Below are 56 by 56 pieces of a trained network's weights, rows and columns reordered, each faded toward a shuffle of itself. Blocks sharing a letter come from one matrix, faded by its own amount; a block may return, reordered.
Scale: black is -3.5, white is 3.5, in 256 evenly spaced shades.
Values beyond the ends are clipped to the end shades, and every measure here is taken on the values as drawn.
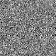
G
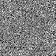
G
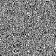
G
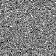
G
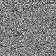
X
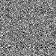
G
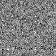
G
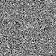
X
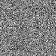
X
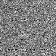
G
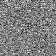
X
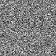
X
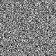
X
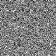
X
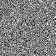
G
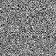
X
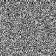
X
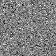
G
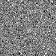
G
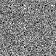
G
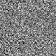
X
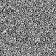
X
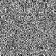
X
